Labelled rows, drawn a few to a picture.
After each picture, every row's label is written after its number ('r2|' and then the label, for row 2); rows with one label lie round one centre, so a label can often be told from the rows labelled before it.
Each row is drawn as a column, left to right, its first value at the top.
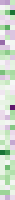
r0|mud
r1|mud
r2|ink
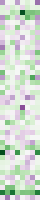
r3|mud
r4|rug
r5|rug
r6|mud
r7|ink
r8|rug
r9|rug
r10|mud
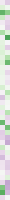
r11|rug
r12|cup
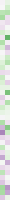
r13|rug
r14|cup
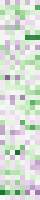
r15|rug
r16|mud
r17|rug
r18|mud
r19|rug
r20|cup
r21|cup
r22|cup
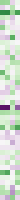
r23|ink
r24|ink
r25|cup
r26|ink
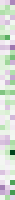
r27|cup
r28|cup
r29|mud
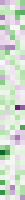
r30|mud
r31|mud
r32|cup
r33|ink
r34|ink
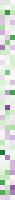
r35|mud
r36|ink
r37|cup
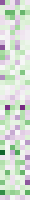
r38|mud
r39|ink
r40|rug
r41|mud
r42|ink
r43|rug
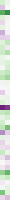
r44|ink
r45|ink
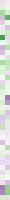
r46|cup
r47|rug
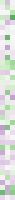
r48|rug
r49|cup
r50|rug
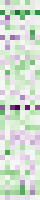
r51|ink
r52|mud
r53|ink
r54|ink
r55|rug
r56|ink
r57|cup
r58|ink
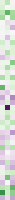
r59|rug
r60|ink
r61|rug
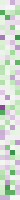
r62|ink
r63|rug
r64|mud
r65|cup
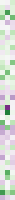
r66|rug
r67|ink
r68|rug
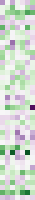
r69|mud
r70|rug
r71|mud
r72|rug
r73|rug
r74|mud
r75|ink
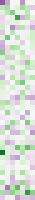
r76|mud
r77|cup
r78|rug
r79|rug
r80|mud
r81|rug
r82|rug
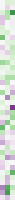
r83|cup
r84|rug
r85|ink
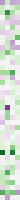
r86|mud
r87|ink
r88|mud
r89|cup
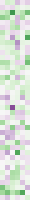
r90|rug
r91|rug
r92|ink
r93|mud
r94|rug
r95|cup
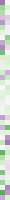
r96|mud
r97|cup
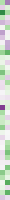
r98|ink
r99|mud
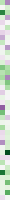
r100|ink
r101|mud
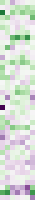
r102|ink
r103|rug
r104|cup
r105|cup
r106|cup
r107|cup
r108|rug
